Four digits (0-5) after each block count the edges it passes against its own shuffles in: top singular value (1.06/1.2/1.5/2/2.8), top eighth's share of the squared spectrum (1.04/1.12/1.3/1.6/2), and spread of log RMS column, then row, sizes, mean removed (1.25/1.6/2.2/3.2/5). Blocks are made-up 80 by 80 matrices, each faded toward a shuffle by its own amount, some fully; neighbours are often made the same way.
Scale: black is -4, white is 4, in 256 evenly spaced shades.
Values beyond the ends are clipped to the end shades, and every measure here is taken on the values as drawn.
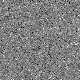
0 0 0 0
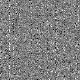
2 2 3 0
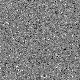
0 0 0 0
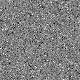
0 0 0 0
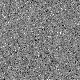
0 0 0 0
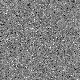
0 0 0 0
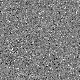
0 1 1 0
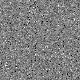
0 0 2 0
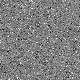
1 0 0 0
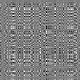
5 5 4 4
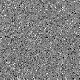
3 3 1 1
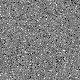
2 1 0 0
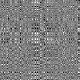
5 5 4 3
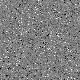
1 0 0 0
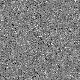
2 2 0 0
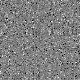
3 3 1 1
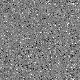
3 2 0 1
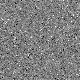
0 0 0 0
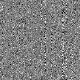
1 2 3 0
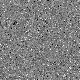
0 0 0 0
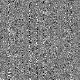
2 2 3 0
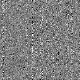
2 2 3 0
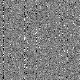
2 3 3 0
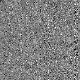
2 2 3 0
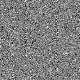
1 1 2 0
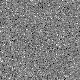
0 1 1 0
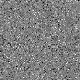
3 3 0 1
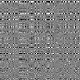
5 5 3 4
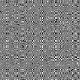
5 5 4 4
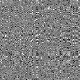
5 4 2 2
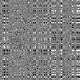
5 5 4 3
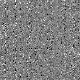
1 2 3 0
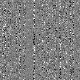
2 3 4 0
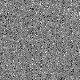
1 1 2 0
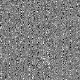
1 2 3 0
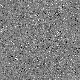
0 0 1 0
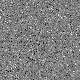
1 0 0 0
